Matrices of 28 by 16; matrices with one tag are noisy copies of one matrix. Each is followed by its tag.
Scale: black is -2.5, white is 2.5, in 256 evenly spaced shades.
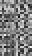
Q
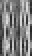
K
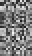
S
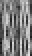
K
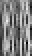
K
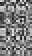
S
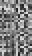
Q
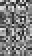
S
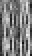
K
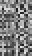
Q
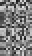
S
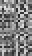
Q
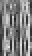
K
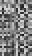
Q
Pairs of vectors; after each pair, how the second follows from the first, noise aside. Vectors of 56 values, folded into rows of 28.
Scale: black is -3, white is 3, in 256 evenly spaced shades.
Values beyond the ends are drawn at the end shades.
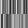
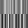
wrapped around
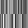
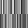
wrapped around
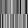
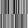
wrapped around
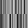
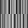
wrapped around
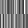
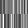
reversed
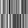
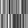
copied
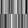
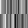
wrapped around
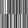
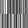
copied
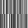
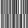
reversed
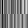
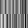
reversed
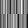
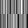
copied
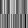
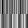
reversed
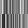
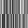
copied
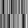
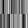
copied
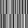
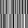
copied
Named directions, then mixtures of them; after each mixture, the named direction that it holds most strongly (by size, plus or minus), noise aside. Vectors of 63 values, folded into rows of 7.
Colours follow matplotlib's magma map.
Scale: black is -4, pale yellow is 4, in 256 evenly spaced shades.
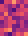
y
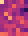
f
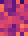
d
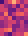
y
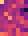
f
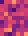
y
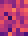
f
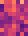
d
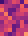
y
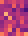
f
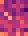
f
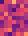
y
